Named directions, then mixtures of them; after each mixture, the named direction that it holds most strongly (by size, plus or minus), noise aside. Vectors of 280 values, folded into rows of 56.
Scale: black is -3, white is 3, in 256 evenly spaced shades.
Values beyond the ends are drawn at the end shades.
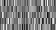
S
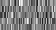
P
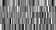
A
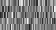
P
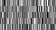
S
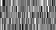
A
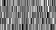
S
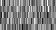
S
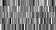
A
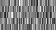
P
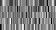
A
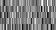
S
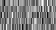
S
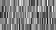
P
